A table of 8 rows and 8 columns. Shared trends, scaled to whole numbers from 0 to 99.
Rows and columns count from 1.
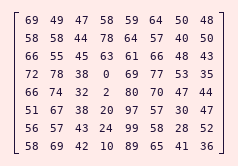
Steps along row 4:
up down down up up down down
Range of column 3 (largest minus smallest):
15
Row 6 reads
51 67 38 20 97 57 30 47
